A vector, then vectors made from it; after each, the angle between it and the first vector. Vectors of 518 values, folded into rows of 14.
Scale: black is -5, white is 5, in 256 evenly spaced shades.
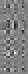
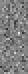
partly aligned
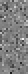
orthogonal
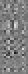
nearly opposite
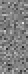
partly aligned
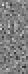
partly opposed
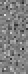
partly aligned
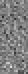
partly opposed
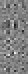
nearly parallel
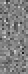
partly aligned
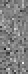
partly opposed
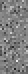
orthogonal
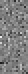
orthogonal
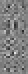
nearly parallel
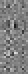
nearly parallel
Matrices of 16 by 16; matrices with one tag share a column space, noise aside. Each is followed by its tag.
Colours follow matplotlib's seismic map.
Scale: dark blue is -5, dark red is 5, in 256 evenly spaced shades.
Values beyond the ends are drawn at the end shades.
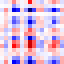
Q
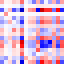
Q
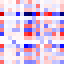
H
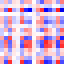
Q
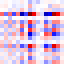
H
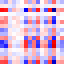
Q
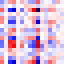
Q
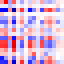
Q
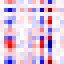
Q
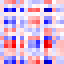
Q
